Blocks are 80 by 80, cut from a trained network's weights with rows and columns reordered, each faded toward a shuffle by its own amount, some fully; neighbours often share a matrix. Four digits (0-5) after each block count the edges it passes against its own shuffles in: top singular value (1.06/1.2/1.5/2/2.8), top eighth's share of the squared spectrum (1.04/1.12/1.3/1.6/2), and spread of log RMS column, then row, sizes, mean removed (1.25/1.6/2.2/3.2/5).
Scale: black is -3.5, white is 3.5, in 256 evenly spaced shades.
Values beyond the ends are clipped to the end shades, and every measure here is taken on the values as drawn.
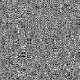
4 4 2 2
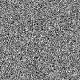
3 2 0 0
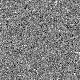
0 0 0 0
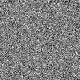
3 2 0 1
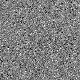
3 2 1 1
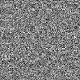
3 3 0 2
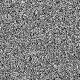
2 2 0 0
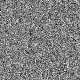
0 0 0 0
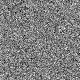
1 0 0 0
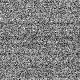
2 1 0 0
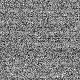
2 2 0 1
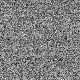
1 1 0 0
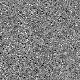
3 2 1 0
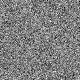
2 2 0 0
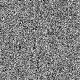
2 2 0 0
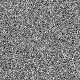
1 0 0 0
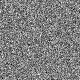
0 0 0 0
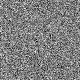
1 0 0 0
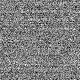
2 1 0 0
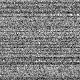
4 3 1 2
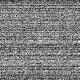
4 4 1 2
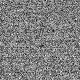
1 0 0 0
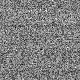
1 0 0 0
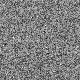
0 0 0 0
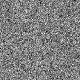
3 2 0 1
